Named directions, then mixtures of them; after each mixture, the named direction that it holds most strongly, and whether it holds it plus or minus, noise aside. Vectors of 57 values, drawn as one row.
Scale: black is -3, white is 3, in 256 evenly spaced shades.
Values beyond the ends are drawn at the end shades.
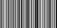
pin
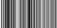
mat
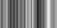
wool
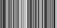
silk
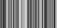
silk, plus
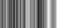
wool, plus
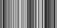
silk, plus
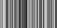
silk, minus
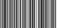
pin, minus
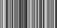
silk, minus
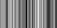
wool, minus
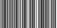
pin, minus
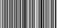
pin, minus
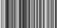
silk, minus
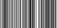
pin, minus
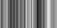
wool, plus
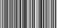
pin, minus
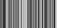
silk, plus
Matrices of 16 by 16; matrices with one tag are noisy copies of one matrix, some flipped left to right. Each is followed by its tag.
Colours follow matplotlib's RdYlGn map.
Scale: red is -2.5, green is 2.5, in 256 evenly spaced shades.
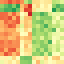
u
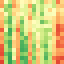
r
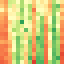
r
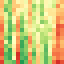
r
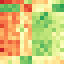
u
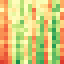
r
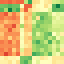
u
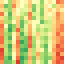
r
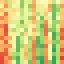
r
